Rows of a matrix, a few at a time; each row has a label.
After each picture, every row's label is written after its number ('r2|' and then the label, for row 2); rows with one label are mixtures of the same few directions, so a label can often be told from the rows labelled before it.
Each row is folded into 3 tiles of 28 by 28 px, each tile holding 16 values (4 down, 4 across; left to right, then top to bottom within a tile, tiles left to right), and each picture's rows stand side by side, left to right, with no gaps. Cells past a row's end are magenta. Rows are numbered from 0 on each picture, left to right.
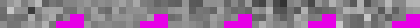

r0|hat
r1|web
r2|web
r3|web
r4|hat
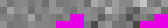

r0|hat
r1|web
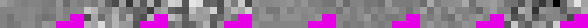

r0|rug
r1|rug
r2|web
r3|web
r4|hat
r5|hat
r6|web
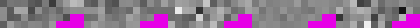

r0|web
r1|web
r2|hat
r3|hat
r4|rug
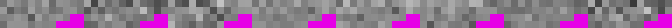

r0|hat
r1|hat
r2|hat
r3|hat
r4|hat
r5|web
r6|hat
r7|hat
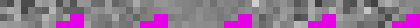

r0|web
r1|hat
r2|rug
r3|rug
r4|hat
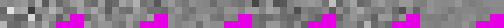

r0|hat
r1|web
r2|rug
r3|web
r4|rug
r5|hat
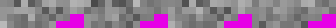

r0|hat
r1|hat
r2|hat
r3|web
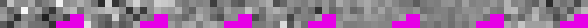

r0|web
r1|hat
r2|rug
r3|rug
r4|web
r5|rug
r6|rug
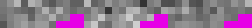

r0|hat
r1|web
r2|web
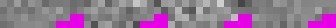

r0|hat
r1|web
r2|web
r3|rug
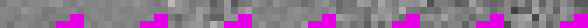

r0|web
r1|web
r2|rug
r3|web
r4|rug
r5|hat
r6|hat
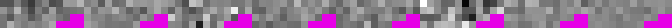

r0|web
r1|hat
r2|rug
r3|rug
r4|rug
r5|rug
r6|web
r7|hat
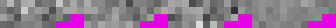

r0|web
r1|rug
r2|rug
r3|web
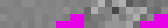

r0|rug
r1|hat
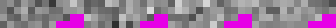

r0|web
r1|rug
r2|hat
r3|web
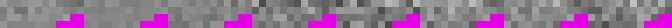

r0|web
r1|web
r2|rug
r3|hat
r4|web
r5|web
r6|web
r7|rug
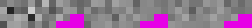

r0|hat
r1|hat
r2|web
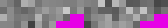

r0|rug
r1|hat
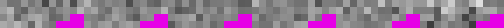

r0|rug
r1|rug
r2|hat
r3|rug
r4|hat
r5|web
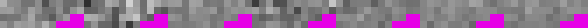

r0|rug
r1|rug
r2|web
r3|web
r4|hat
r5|web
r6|web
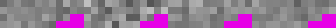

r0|rug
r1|rug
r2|web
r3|rug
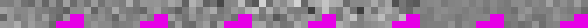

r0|rug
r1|hat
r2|web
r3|hat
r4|web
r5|rug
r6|rug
